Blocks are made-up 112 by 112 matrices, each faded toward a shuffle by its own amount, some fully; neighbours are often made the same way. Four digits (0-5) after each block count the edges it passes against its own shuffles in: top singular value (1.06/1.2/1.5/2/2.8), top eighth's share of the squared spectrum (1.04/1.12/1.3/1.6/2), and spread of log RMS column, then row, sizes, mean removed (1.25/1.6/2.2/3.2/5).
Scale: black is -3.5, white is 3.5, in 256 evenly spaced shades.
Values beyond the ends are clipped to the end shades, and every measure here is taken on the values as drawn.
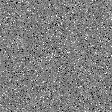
2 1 0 0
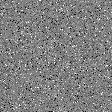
1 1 0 0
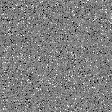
3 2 1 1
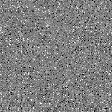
4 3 1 1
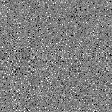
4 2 1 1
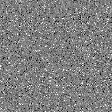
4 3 1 1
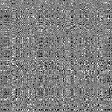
5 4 3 3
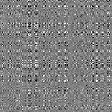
5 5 4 4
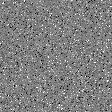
0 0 0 0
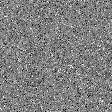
1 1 0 0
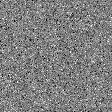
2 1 0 0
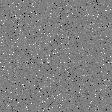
2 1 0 0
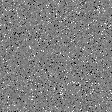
0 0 0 0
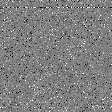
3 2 0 2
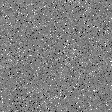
0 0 0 0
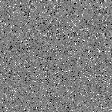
3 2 1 1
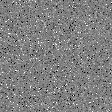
2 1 0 0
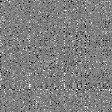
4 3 2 2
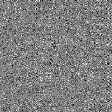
4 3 2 2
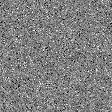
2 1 0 0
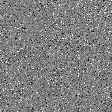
1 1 1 0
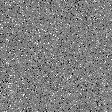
2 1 0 0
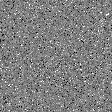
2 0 0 0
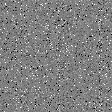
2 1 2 1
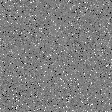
0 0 0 0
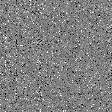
1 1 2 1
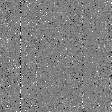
3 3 2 1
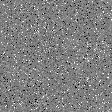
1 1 1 0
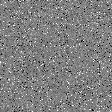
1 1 1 1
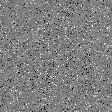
0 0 1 0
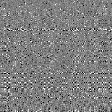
5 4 3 3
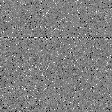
4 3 1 2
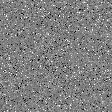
2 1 0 0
